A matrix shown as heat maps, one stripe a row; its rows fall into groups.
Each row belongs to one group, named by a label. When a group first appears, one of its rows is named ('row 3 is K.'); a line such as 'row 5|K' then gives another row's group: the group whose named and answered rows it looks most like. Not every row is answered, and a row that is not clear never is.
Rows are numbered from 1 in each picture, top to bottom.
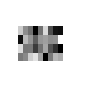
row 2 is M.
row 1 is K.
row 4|M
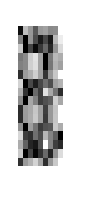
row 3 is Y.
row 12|Y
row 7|Y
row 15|Y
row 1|M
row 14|K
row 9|Y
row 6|M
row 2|Y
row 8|K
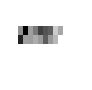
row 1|Y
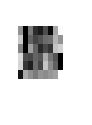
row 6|M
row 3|Y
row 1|Y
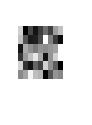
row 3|M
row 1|Y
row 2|K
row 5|K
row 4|M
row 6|M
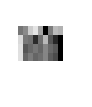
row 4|K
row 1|M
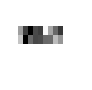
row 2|Y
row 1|K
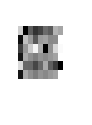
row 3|M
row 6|M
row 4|M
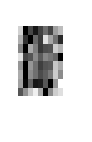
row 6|Y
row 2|K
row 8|M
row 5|Y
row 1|Y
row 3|Y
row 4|K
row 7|Y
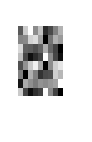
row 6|Y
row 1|M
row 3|K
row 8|K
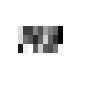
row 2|K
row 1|K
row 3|M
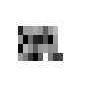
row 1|M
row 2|Y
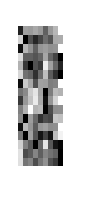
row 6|K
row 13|Y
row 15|K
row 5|K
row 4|K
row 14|K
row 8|M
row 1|M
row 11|Y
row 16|K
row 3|M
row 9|M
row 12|M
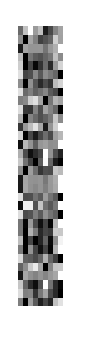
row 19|M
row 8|K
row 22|K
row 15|K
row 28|M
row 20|K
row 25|Y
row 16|K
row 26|Y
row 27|K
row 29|M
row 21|M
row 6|K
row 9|M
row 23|Y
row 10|K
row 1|M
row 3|M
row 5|Y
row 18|M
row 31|K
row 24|Y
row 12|M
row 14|M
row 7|Y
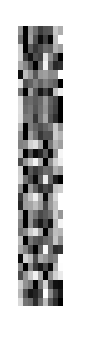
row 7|K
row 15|Y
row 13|Y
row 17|Y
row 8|Y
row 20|M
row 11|K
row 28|Y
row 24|M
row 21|M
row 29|M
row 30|K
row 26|K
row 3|Y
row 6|M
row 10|K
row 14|M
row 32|K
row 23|Y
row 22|Y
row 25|Y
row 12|Y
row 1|Y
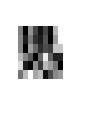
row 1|Y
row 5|K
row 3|Y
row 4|K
